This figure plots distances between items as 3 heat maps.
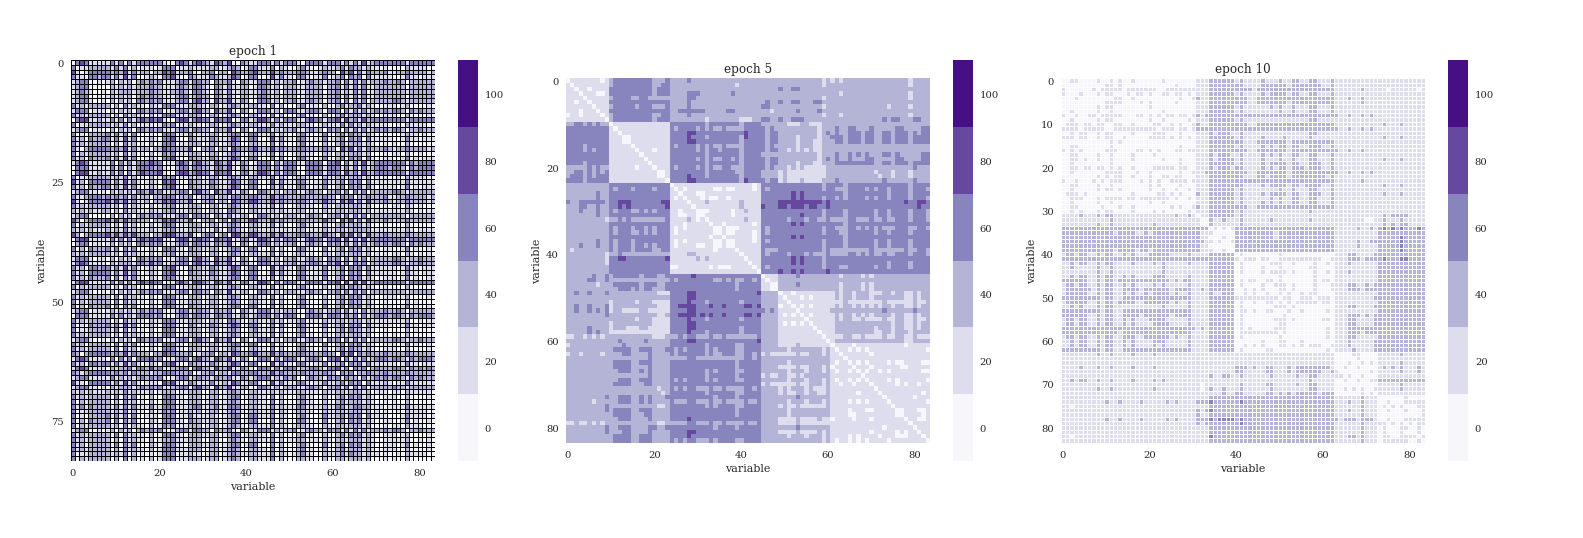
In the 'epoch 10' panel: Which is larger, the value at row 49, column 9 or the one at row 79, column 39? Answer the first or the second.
the second
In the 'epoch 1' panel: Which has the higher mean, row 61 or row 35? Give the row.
61
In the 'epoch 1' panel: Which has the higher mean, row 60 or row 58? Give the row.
58
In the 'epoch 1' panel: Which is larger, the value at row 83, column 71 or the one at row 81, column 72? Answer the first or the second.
the second
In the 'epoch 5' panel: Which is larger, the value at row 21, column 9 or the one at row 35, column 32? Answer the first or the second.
the first
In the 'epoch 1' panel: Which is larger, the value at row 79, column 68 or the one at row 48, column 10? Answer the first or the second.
the first
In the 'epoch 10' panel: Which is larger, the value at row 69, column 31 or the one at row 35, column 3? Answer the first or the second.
the second
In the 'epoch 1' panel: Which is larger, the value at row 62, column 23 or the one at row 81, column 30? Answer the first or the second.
the first
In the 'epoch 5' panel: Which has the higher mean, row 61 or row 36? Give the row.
36
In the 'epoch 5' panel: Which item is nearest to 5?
2
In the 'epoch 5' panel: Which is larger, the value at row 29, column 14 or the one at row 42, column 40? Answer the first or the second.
the first
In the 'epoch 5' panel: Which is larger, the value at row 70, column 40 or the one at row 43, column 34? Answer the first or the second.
the first
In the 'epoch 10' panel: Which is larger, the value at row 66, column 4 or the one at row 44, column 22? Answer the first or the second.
the first
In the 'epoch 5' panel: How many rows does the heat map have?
84
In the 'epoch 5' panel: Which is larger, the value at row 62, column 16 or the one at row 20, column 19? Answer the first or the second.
the first
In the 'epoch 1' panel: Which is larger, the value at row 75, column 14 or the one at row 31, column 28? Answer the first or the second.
the first
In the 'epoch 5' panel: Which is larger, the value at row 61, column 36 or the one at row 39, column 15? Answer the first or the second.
the first
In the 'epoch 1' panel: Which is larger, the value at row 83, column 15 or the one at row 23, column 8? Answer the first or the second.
the second
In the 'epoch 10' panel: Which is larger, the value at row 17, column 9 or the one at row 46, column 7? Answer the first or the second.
the second
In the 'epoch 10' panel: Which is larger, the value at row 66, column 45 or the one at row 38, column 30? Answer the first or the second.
the second
